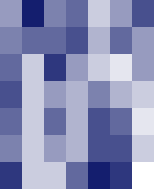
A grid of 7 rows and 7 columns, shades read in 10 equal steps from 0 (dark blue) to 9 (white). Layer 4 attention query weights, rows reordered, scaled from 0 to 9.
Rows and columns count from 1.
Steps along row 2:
down same down up down up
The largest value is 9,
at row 7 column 7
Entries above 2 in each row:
5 6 6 6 6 5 4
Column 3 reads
4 3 1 5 3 5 7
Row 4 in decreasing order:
7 7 6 6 5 4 2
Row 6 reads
4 7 5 6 2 2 7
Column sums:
22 38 28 31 28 28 43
